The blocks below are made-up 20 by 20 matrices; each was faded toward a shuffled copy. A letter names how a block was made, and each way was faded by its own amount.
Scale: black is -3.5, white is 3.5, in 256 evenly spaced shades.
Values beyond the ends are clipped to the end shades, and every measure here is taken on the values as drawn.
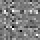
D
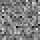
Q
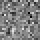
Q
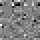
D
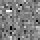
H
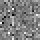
H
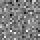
H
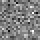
Q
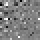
D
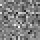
Q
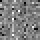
H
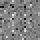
D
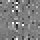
D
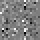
D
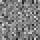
Q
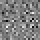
D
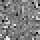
H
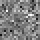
Q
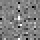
D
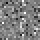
H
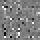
D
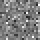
H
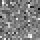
H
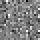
H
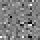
D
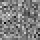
Q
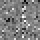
H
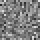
Q
